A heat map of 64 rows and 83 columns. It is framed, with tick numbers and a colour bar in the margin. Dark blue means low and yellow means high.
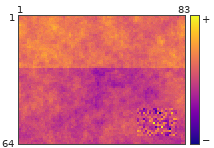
The top left is the ninth with the highest average. The top part is higher, up to a seam about 40% of the way down. An odd patch, rougher than its surroundings, sits in the bottom right. Values change most from cell to cell in the bottom right. No regular stripes run through it.
